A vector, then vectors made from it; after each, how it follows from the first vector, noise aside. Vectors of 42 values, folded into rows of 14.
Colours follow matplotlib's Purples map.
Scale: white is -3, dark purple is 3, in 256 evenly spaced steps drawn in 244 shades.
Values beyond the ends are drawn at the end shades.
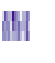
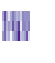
reversed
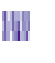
reversed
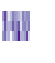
reversed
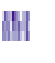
copied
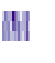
copied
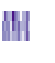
copied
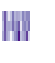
reversed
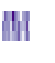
copied
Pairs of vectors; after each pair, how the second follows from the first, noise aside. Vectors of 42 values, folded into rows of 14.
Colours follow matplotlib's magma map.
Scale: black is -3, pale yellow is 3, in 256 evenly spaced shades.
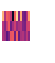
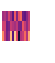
reversed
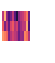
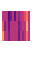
partly zeroed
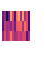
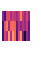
reversed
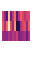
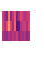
shrunk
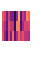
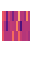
partly zeroed
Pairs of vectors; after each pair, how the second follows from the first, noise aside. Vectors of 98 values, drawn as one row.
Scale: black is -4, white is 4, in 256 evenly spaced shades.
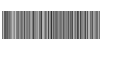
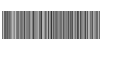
copied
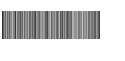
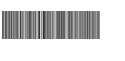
shuffled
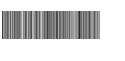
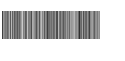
copied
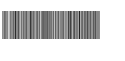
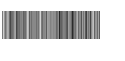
shuffled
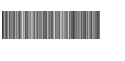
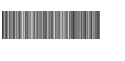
copied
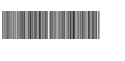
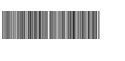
copied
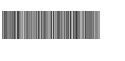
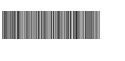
copied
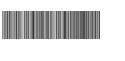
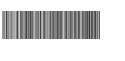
shuffled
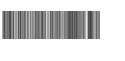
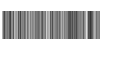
copied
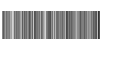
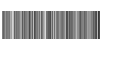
copied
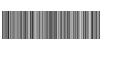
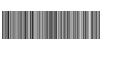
copied
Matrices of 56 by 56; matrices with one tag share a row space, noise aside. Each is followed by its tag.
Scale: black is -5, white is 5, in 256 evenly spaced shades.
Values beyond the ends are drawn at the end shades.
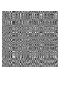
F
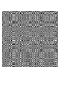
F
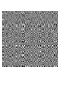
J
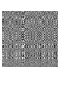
J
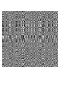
J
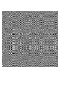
F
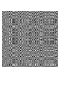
F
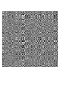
J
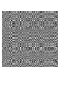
F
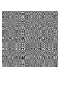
J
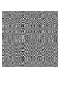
J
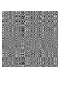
J
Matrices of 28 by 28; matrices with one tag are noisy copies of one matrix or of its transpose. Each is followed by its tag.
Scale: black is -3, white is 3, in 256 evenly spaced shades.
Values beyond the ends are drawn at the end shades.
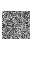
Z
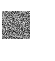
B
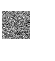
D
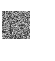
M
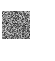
D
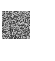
M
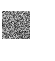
D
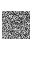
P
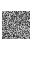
Z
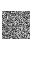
Z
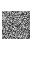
B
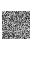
Z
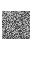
B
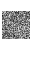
Z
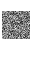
P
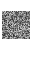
Z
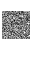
P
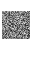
B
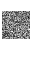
Z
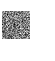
P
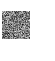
Z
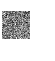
Z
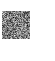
Z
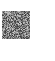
B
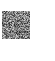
D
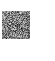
B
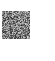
M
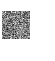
Z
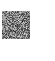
B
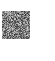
B
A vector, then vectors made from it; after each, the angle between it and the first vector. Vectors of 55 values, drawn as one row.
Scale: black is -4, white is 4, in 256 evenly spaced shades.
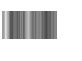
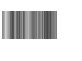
nearly parallel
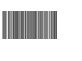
orthogonal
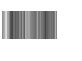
nearly parallel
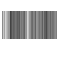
nearly parallel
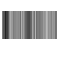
nearly opposite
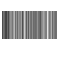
partly opposed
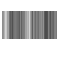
nearly parallel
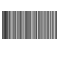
partly opposed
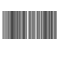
partly aligned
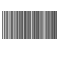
orthogonal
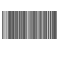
partly aligned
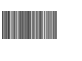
partly opposed
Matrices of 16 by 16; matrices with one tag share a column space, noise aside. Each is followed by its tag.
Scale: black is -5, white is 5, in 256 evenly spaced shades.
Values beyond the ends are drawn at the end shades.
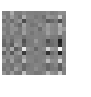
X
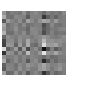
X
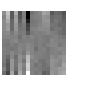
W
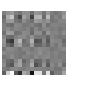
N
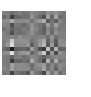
X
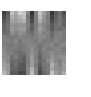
W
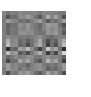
X
